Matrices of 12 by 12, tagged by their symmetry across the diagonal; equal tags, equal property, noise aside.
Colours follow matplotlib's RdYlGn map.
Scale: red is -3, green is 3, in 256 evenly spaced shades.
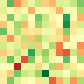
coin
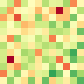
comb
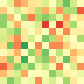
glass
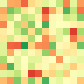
comb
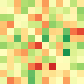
glass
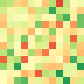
comb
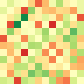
comb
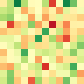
coin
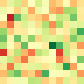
coin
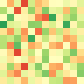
glass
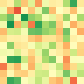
coin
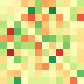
glass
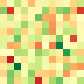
coin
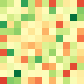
comb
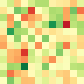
glass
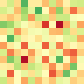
comb
